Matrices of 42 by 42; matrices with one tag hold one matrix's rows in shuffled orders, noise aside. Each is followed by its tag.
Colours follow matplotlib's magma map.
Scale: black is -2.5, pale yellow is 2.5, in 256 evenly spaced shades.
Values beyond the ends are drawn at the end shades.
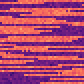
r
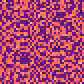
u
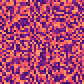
u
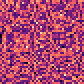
u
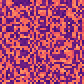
u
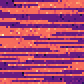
r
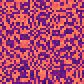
u
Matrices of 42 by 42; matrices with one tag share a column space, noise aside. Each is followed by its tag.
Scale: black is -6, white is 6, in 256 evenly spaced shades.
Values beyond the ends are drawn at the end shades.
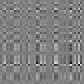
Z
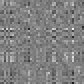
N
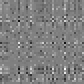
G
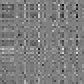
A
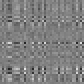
G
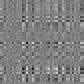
G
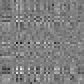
G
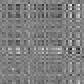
A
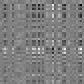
A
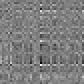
Z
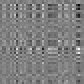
A
